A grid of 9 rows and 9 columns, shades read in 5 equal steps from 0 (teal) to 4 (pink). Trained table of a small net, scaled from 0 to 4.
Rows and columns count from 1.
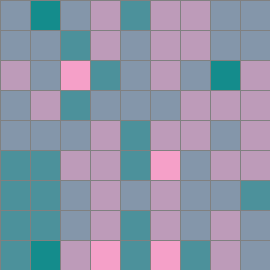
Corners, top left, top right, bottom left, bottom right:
2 2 1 2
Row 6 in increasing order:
1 1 1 2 3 3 3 3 4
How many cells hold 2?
29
